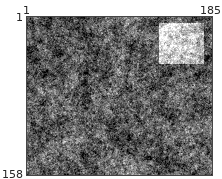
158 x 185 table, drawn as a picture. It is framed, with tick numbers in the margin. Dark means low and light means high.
Odd patch: higher, in the top right. Ninth with the highest average: top right. Mirror symmetry: none. Grain: blotchy. Ninth with the lowest average: top left.
